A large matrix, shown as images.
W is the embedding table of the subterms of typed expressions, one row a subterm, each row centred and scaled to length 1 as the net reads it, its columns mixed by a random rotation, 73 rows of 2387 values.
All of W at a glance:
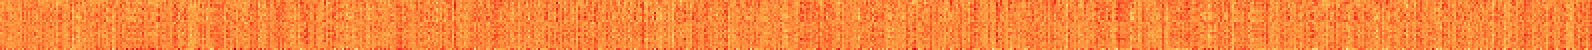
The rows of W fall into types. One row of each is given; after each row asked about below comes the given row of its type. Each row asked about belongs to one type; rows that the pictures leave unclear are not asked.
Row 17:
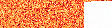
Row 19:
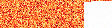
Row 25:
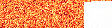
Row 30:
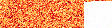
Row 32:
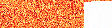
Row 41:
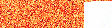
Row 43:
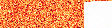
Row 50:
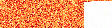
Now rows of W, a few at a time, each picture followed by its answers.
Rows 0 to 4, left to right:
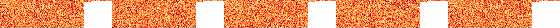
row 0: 32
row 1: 25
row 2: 41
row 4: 32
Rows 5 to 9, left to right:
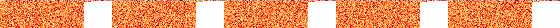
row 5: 50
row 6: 41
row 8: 19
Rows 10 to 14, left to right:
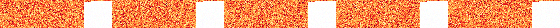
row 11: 41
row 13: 25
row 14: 32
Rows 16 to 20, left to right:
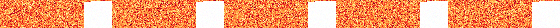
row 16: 43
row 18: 17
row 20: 50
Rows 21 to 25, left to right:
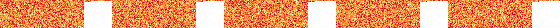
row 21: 19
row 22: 19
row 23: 50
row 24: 17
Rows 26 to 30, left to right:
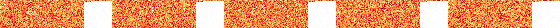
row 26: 30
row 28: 19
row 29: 17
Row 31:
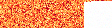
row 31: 17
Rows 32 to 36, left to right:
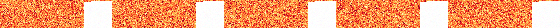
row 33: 50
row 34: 25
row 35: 43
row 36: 19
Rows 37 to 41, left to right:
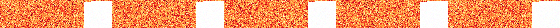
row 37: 41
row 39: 43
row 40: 50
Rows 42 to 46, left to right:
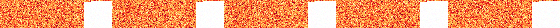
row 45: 19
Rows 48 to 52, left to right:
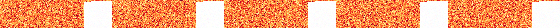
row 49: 41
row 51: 50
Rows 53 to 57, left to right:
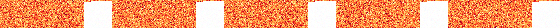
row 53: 19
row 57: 32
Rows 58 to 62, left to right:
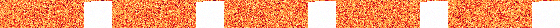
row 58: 17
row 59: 17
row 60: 43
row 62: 30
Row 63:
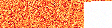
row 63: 41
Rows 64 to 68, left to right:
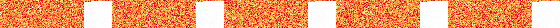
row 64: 19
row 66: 17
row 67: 30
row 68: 25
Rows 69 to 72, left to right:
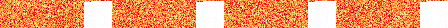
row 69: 17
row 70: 43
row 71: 19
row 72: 43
